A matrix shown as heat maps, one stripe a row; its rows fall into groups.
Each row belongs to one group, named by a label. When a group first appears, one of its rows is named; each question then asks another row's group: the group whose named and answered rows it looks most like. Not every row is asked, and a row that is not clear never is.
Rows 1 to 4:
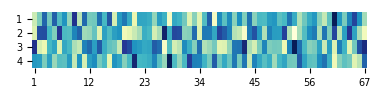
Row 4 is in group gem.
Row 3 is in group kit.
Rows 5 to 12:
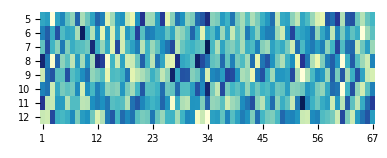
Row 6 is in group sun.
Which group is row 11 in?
kit
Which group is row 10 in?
gem
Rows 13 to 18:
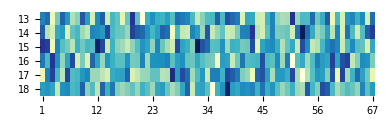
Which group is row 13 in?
sun
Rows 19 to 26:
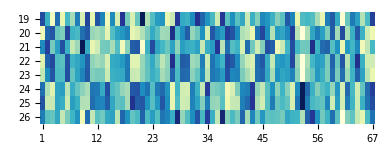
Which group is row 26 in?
gem
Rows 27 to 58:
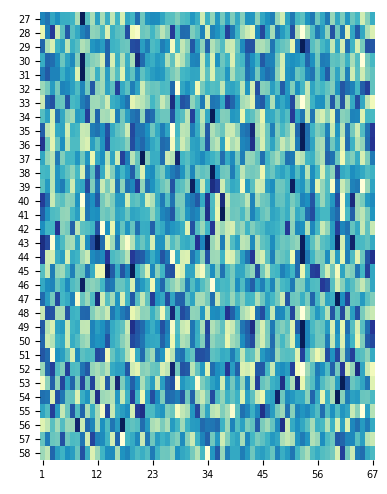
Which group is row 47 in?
sun
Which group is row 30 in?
sun
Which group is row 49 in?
kit
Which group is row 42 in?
sun
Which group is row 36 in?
kit
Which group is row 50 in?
kit
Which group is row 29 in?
kit
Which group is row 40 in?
gem
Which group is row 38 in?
sun
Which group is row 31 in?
sun
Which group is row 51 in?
gem
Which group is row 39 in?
sun
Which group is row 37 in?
gem
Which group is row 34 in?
sun
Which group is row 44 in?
kit
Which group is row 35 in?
kit
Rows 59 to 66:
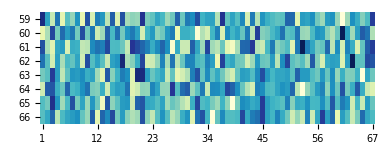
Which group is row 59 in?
gem
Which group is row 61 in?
kit
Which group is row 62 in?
gem
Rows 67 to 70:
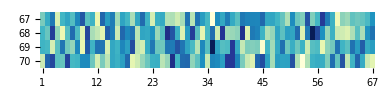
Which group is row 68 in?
gem
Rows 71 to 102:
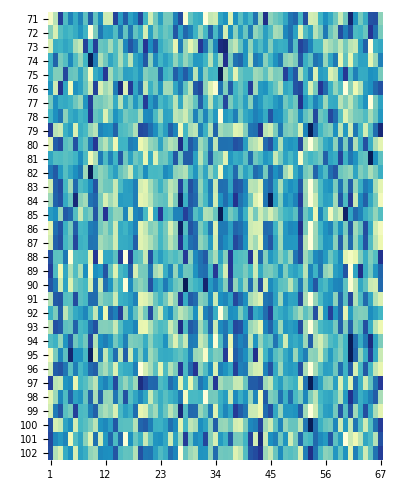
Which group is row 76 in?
gem
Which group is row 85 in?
sun
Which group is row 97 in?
kit
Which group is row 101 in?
gem
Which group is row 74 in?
sun
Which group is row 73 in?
sun
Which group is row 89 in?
gem
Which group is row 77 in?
sun
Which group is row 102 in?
kit
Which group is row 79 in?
kit
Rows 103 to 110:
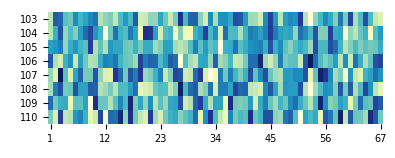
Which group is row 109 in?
gem
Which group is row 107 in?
gem
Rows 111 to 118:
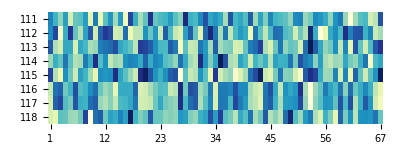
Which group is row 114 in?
sun
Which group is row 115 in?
kit
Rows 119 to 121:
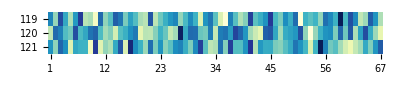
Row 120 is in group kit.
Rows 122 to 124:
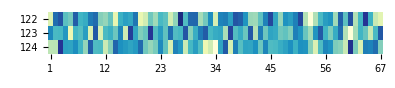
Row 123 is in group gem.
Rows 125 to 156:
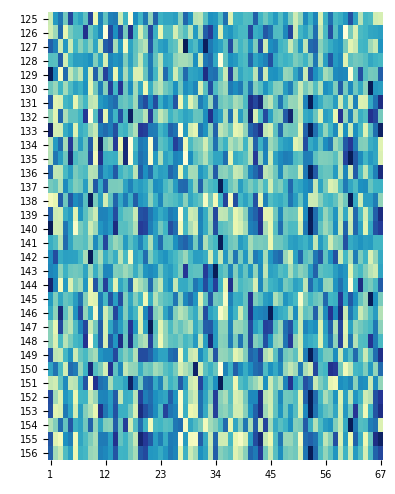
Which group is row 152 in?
kit
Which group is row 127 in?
gem
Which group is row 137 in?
sun
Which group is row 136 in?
kit
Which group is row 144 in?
gem
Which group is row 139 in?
kit
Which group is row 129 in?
gem
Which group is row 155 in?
kit
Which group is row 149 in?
kit
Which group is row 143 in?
gem
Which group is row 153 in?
kit
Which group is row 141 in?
sun
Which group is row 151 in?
sun
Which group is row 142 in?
sun
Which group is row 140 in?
kit
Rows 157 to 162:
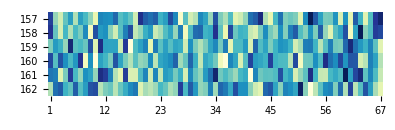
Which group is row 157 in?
kit
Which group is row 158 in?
gem
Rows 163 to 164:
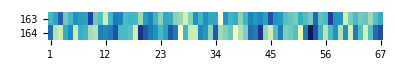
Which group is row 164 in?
kit
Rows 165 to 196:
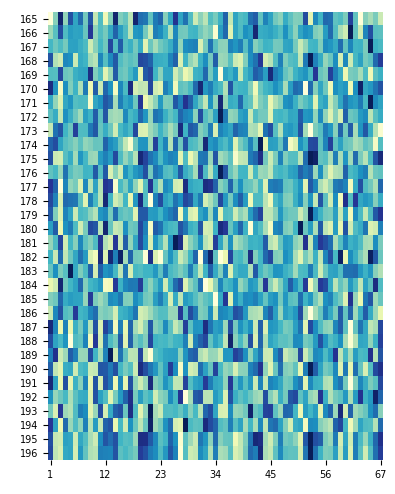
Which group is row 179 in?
kit
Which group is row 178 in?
sun
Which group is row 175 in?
kit
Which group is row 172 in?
sun
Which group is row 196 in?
kit
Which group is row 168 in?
kit
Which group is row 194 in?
gem
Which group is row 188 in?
gem
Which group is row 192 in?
gem
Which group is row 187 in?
gem
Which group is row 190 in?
kit
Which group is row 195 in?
kit
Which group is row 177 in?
gem
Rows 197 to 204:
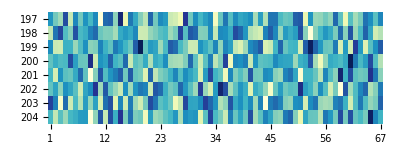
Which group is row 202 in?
sun
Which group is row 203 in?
gem
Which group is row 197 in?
gem
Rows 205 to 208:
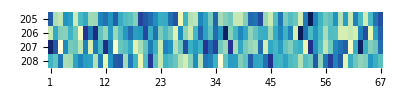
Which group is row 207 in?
gem
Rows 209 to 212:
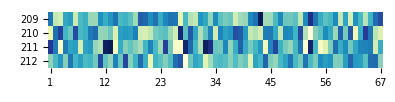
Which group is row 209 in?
kit
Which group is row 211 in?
gem
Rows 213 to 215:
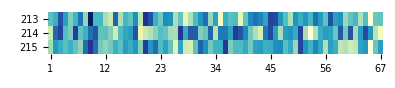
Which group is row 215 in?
sun
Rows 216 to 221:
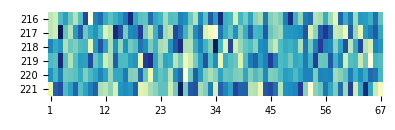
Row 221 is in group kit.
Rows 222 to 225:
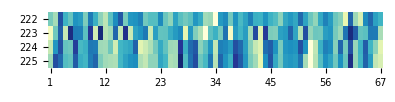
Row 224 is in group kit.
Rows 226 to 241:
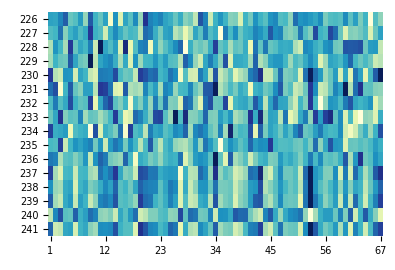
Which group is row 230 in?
kit
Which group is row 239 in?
kit
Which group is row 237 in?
kit
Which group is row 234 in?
gem
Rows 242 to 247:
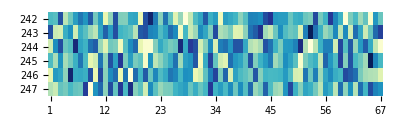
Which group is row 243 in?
kit
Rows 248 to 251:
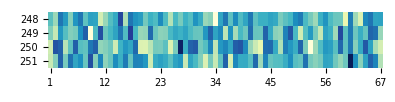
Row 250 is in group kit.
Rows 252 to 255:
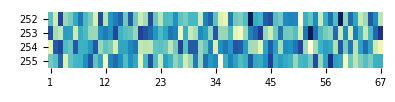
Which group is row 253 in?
kit
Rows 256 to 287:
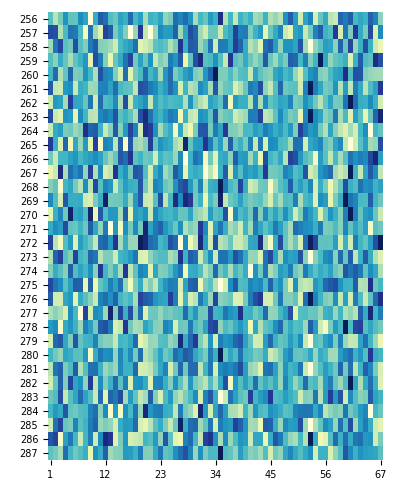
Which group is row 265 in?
gem
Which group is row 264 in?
sun
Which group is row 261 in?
kit
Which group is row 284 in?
sun
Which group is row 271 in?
sun
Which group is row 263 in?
kit
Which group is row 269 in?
sun
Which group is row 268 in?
sun
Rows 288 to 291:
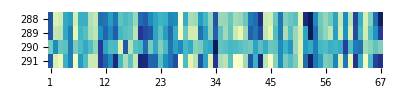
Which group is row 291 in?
kit
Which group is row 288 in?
kit
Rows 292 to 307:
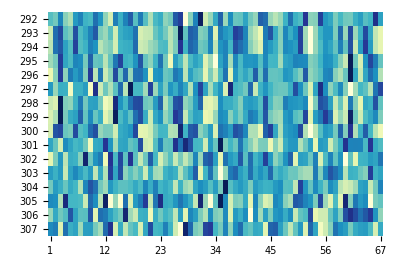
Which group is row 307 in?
gem
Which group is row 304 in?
sun
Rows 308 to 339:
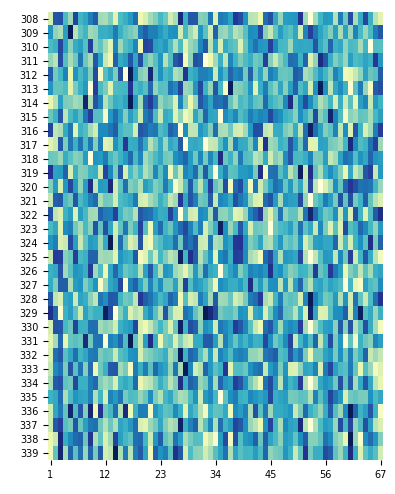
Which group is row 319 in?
gem
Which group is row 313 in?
gem
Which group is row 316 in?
kit
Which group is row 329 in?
gem
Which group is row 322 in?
kit
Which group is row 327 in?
gem
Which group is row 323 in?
sun
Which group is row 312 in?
gem
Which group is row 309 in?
kit
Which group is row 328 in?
kit
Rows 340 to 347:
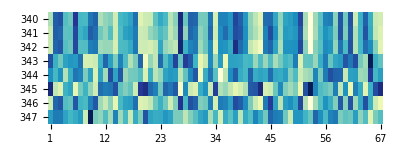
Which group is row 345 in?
kit
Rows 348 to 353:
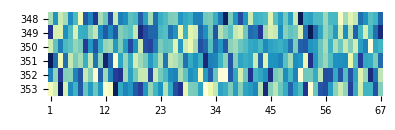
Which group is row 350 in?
sun
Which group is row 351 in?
gem
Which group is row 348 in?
sun
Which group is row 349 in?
kit
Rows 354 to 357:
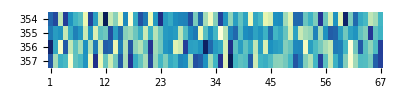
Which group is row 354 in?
sun
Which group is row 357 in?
gem
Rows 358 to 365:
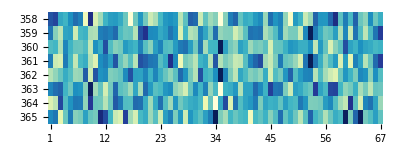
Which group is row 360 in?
sun
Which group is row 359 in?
kit
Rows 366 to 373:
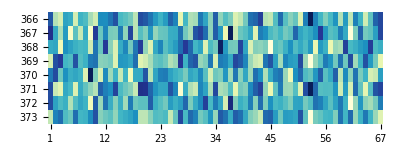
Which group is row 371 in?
kit
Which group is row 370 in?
sun
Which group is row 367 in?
gem
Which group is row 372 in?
gem
